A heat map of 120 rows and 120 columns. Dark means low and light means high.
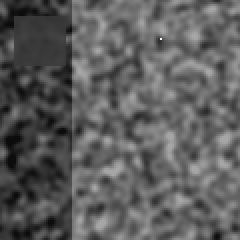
Odd patch: calmer, in the top left. Lone odd cells: 1, higher than its neighbours. Histogram: bell-shaped. Stripes: none. Seam: vertical, 30% of the way across, the right part higher.
